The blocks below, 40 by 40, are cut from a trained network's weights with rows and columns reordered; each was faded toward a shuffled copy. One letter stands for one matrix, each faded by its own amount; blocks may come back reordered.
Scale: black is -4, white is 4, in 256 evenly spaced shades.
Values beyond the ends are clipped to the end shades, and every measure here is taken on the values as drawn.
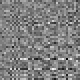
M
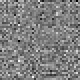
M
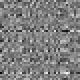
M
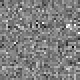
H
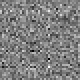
M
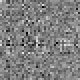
H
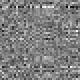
M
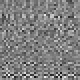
M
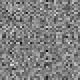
M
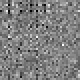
H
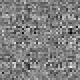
M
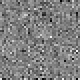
H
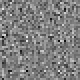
H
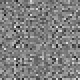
M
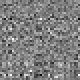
M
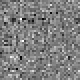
H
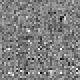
H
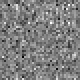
H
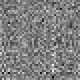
M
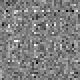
H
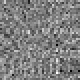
M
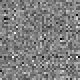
H
